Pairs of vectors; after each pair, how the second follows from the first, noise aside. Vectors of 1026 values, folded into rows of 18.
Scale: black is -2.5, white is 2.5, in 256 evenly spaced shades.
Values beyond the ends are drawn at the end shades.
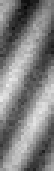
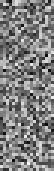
shuffled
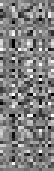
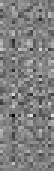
shrunk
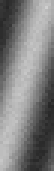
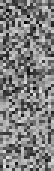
shuffled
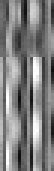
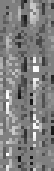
partly zeroed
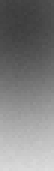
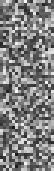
shuffled
